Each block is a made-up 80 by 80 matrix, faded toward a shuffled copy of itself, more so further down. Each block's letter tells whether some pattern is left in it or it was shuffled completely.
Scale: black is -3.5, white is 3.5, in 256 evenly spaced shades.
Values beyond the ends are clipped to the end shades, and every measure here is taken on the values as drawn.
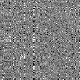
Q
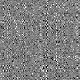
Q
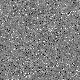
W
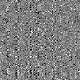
Q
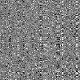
Q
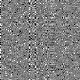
Q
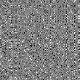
Q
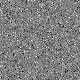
W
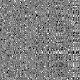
Q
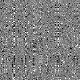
Q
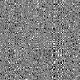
Q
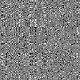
Q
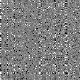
Q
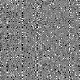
Q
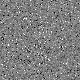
W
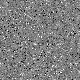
W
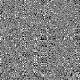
Q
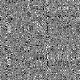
Q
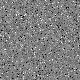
W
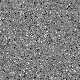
W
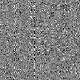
Q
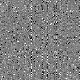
Q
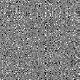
Q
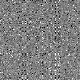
Q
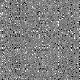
Q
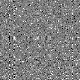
Q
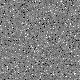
W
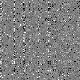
Q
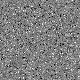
W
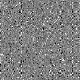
Q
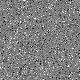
W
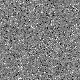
W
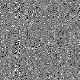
Q
